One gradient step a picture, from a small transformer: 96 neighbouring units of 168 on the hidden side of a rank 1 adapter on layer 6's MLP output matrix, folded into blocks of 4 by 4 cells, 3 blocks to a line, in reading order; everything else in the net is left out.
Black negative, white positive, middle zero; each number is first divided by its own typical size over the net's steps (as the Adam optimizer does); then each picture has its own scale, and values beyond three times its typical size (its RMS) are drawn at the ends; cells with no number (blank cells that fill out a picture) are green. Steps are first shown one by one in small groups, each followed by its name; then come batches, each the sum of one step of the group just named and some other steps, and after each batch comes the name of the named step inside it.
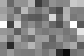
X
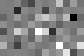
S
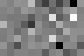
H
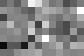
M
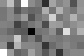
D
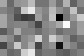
H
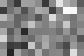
X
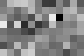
D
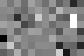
H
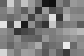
D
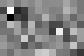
X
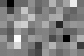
X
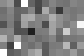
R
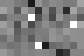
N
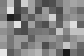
R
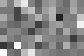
R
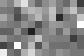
R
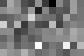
N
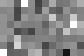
R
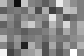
R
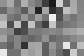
R
